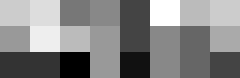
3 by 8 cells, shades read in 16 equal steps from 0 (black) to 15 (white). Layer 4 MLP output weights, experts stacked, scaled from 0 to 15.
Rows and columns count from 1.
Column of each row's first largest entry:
6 2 4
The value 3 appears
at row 3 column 1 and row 3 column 2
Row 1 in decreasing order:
15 13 12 12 11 8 7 4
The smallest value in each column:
3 3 0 8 1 8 6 4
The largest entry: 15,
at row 1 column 6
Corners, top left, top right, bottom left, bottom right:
12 12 3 4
